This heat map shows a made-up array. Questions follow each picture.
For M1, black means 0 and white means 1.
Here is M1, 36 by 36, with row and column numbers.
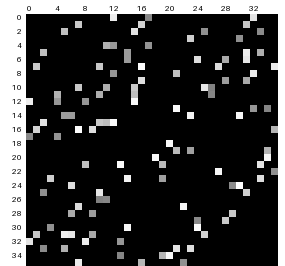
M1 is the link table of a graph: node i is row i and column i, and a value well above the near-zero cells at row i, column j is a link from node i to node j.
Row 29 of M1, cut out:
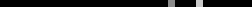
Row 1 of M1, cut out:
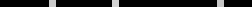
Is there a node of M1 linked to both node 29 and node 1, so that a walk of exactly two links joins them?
no
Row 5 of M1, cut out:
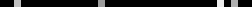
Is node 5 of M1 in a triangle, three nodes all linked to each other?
yes
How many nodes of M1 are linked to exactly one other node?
1
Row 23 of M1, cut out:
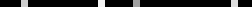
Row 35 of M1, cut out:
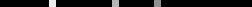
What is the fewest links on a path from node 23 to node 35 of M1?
6
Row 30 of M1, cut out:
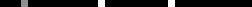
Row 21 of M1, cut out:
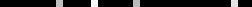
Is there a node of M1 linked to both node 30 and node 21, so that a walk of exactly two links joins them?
no
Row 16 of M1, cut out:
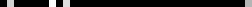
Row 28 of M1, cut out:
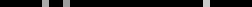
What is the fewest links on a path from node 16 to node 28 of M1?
2
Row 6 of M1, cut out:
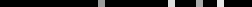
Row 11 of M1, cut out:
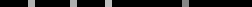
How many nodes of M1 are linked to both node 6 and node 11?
0
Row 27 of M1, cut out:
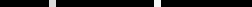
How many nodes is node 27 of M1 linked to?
2
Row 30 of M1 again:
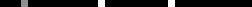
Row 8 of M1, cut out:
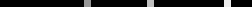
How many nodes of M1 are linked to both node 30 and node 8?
0
